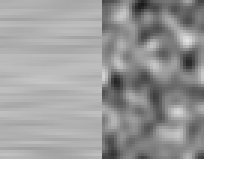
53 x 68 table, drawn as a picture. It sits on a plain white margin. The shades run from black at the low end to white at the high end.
The table splits into one row of 2 panels. Panel 1,1: high, streaked across, faint in contrast. Panel 1,2: middling, blotchy, strong in contrast.
